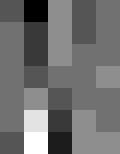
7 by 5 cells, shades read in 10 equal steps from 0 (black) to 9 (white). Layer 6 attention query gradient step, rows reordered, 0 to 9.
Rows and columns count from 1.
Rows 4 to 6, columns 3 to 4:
4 4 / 3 4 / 2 5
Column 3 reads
5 5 5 4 3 2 1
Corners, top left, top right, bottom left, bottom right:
3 4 3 5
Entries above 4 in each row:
1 1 1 1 1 2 3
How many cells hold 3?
6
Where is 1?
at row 7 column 3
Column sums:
26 29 25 28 30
